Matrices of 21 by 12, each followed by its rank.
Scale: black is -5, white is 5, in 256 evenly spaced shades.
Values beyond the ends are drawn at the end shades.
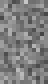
full rank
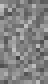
full rank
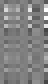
one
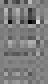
two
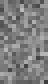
full rank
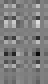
one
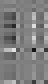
one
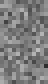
full rank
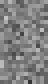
full rank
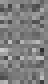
two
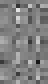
two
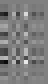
one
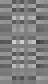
one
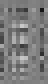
two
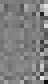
two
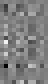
two
